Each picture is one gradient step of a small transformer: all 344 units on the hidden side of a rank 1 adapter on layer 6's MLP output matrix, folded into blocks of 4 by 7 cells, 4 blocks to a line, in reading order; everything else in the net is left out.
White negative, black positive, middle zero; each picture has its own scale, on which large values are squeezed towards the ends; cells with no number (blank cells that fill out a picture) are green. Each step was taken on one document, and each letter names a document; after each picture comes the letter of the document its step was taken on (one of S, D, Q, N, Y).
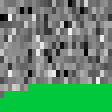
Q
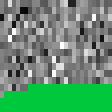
Q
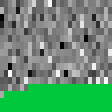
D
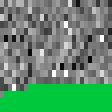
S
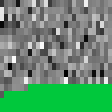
D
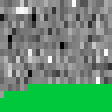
Q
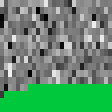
D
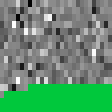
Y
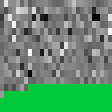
S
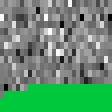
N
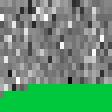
Y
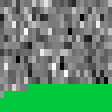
S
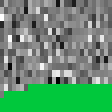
Q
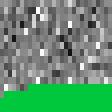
Y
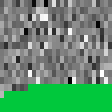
Y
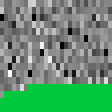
D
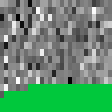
Y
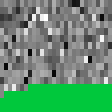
S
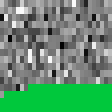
Q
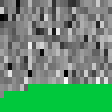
D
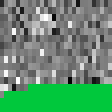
Y
